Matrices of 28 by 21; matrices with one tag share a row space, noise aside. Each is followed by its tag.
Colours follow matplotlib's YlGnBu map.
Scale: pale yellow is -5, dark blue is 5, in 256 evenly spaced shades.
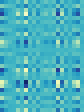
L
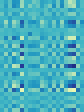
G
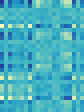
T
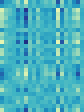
L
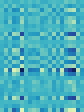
G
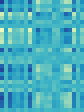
T
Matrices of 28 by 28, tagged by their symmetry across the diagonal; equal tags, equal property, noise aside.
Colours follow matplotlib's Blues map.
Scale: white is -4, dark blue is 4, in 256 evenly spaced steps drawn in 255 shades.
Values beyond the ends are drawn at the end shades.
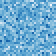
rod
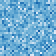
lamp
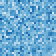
lamp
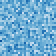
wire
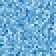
rod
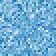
lamp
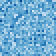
lamp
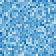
lamp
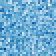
wire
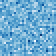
wire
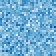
rod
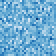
rod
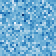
wire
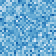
lamp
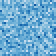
rod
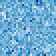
rod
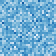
lamp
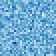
wire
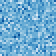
wire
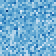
rod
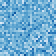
lamp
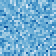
wire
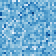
wire
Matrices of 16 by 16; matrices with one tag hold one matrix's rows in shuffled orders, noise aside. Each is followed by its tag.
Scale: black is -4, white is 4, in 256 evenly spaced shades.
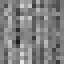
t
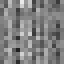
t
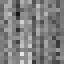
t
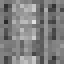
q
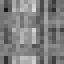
q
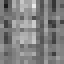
q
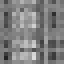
q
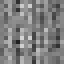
t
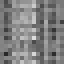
q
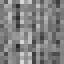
t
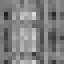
q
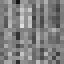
t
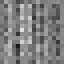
t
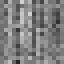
t
